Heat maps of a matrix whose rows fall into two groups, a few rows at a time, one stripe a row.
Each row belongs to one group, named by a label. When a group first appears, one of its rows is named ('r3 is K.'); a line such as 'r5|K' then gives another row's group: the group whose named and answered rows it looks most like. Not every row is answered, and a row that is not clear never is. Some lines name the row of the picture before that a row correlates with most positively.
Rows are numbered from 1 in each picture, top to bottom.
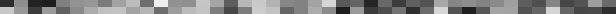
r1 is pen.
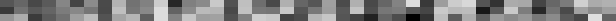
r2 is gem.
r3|pen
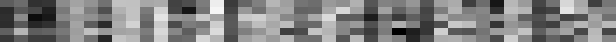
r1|gem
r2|gem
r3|pen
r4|gem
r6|gem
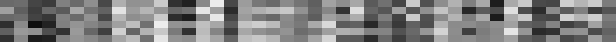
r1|gem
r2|gem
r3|gem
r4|pen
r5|gem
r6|pen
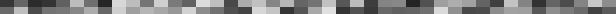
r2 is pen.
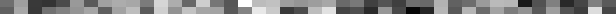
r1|pen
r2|pen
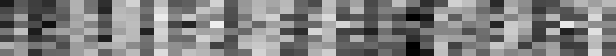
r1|gem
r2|gem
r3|pen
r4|gem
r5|pen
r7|pen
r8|pen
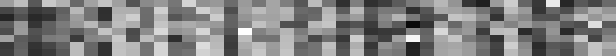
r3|gem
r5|pen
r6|gem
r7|gem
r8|gem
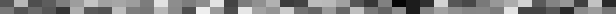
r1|pen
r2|gem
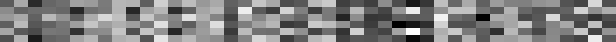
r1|pen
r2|gem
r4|pen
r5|gem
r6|pen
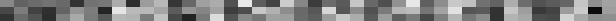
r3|gem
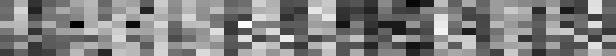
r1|pen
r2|pen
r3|pen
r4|pen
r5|pen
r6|gem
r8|gem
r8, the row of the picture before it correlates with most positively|3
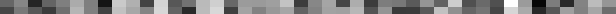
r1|gem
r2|gem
